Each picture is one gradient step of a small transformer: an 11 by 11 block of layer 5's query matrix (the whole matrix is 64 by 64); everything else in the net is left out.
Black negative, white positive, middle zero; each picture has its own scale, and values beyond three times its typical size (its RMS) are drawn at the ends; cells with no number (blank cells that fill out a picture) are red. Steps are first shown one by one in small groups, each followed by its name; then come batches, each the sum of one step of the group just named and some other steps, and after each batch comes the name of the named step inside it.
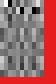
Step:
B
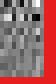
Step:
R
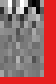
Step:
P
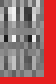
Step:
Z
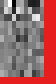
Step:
P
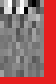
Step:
P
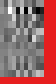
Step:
Z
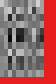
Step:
B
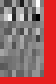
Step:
R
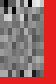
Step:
R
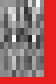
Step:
Z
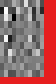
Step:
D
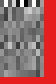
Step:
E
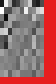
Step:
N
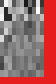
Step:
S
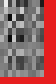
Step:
S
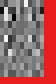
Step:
D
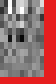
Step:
E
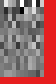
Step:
E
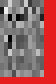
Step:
D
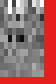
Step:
E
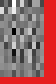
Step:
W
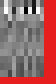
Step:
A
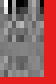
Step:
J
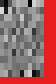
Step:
W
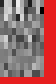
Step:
W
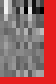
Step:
A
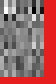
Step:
A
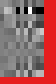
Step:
A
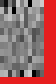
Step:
A
